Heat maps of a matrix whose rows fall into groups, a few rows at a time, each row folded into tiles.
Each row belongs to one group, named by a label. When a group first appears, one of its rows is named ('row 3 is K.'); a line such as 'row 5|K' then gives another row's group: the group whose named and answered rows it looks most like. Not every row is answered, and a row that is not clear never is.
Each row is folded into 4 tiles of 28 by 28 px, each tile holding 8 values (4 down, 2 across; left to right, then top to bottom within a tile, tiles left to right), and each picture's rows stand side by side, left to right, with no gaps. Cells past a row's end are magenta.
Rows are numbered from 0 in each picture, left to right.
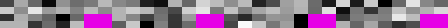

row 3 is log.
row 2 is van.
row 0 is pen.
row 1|pen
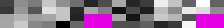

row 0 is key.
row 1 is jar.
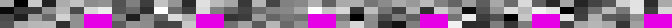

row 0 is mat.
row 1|jar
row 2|mat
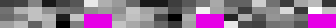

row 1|pen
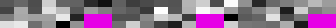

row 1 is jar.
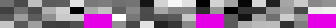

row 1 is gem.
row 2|mat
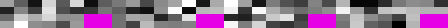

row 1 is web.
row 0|key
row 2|van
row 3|pen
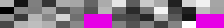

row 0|mat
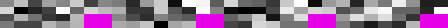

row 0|web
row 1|jar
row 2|web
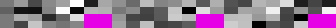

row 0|web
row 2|key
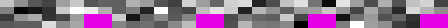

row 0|web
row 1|jar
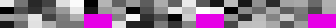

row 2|mat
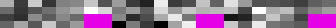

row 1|jar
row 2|van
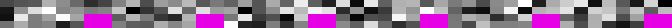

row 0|key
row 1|web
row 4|web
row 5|van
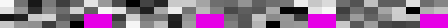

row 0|van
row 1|pen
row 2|jar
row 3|log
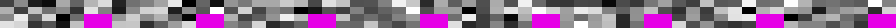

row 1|key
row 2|gem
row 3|gem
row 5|pen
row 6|log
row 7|van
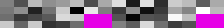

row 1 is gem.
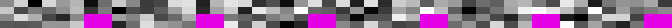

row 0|web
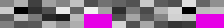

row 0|web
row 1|log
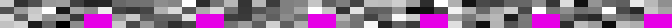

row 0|key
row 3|gem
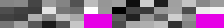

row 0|jar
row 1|mat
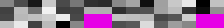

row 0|key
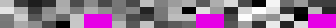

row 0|pen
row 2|key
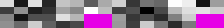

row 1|gem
